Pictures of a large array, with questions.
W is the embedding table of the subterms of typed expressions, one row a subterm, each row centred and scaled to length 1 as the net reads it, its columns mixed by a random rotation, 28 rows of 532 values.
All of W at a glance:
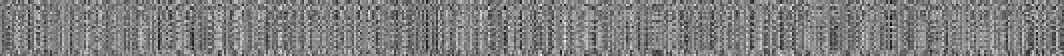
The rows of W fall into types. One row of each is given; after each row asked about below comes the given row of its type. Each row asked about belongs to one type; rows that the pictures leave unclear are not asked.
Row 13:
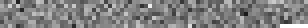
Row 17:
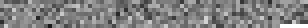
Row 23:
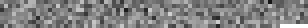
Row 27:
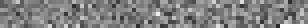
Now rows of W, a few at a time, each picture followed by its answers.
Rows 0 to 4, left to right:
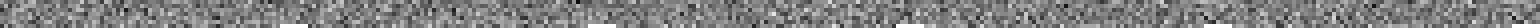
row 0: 23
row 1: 23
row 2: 27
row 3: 17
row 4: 17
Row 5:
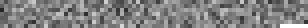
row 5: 23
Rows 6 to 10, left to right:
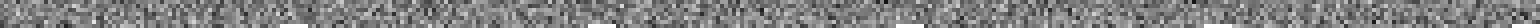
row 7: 23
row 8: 23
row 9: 23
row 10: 17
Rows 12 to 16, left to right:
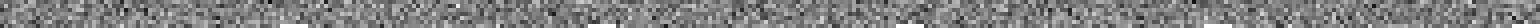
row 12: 23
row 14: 17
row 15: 23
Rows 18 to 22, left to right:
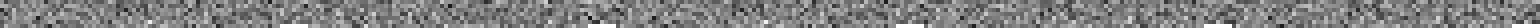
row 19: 17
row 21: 17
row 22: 17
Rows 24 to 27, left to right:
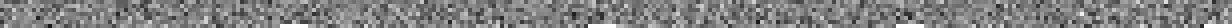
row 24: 17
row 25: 27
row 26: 17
